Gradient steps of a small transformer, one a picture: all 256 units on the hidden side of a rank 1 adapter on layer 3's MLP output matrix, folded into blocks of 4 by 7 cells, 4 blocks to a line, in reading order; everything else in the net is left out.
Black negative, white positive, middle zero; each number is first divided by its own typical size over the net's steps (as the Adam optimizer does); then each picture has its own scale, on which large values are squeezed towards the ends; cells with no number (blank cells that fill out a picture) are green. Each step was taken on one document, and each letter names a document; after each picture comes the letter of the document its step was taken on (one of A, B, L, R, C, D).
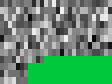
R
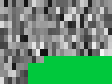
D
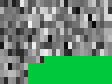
D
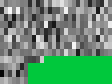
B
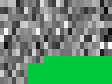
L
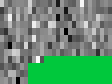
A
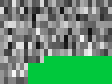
L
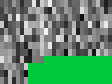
B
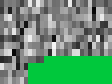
B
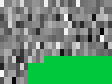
A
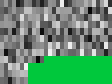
D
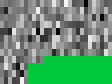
R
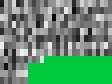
D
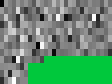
A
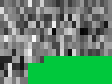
B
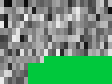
D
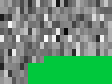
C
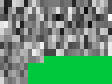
D
